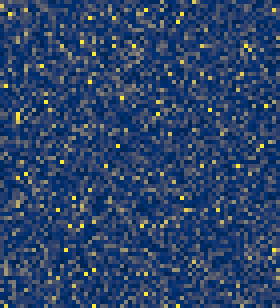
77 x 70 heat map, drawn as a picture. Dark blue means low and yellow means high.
Mirror symmetry: none. Odd rows or columns: none. Slope: none. Seam: none. Histogram: skewed, a long tail of high values. Average level on the scale: 20%. Grain: fine.
